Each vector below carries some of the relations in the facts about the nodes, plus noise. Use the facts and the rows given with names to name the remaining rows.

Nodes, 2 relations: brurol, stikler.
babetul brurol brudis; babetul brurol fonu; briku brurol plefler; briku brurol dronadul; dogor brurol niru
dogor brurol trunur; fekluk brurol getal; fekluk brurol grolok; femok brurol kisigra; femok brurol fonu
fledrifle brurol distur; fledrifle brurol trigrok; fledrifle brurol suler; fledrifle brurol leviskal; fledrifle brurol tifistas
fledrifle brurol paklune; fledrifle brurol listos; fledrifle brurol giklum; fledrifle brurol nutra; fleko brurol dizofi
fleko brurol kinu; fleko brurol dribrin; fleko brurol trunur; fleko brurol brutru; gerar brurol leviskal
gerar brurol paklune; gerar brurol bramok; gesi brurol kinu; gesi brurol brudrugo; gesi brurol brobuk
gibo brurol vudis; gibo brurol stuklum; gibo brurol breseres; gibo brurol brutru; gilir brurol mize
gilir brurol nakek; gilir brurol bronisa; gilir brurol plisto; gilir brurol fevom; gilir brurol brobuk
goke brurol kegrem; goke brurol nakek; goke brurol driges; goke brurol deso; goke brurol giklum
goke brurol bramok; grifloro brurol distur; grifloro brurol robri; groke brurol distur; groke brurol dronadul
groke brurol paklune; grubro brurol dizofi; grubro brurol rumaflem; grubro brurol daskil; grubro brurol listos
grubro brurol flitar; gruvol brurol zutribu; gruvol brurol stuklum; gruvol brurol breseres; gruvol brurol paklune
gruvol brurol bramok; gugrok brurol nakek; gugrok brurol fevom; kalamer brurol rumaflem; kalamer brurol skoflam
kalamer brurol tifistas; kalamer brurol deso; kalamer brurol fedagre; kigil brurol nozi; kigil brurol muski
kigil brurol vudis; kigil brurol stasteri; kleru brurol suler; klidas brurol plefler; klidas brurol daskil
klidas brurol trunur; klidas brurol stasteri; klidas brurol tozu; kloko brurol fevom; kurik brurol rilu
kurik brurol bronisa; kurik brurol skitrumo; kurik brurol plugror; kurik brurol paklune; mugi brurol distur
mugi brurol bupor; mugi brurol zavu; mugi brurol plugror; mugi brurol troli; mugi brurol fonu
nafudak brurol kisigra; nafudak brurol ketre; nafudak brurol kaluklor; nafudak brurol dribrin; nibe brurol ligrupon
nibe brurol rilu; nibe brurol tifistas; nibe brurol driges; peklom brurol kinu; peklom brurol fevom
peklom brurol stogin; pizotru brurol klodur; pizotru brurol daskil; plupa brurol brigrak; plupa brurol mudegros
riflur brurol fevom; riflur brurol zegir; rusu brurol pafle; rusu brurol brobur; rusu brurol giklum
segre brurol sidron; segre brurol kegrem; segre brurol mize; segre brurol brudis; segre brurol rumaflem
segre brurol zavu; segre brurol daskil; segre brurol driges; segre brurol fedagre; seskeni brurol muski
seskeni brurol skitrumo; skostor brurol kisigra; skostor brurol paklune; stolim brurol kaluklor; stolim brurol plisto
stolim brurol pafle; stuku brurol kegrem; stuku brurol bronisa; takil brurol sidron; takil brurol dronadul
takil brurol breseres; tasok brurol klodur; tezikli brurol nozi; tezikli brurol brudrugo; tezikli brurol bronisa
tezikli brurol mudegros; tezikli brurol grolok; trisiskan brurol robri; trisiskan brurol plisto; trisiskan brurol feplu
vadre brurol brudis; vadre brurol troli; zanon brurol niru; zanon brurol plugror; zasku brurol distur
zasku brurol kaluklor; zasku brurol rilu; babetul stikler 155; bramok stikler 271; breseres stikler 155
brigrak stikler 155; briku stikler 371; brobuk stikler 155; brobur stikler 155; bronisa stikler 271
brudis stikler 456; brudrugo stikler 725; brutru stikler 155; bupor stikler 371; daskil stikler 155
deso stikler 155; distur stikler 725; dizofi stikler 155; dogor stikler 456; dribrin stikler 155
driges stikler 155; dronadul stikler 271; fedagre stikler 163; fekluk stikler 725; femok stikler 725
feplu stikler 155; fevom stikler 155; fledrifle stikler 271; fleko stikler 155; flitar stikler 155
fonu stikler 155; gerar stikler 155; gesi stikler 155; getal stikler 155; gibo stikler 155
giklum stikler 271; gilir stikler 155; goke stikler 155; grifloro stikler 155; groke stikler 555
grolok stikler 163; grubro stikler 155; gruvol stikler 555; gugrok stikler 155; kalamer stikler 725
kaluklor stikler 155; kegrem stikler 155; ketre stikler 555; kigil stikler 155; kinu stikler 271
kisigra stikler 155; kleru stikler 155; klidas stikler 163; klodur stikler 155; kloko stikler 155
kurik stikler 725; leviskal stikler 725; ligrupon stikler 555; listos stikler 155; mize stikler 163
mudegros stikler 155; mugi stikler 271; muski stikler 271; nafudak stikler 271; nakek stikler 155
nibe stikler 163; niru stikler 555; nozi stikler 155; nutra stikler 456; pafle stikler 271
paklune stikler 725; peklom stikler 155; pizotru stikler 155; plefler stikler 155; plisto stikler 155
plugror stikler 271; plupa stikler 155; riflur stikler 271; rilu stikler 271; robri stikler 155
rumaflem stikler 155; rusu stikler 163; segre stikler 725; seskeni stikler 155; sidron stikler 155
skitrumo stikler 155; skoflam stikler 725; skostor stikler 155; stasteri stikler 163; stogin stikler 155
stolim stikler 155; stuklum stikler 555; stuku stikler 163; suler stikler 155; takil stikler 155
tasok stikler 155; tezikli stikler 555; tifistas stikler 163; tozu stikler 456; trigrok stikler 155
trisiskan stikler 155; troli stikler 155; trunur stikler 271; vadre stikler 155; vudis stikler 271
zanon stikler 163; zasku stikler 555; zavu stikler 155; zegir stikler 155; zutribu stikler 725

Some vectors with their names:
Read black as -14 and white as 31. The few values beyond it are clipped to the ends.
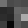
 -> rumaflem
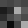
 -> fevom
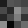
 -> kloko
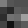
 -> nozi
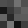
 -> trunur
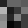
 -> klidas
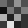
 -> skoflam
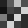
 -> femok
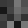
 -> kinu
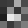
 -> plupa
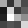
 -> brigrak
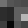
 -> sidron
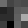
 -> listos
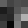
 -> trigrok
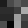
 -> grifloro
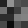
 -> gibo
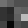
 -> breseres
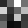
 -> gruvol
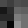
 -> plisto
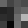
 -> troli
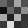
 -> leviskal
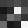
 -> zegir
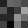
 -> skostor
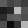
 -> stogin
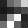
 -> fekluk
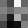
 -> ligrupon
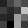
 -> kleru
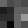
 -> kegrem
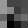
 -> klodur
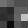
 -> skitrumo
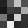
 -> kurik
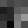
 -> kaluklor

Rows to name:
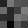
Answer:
grubro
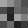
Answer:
tozu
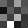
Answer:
brudrugo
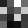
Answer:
groke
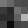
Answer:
brutru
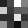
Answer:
tezikli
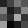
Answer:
stuku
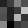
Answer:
rusu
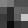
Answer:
plefler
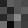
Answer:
gesi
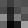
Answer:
mize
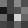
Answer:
nutra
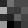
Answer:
pizotru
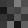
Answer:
bronisa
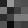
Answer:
kigil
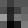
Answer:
fedagre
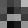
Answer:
grolok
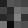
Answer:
gugrok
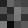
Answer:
peklom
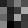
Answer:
nibe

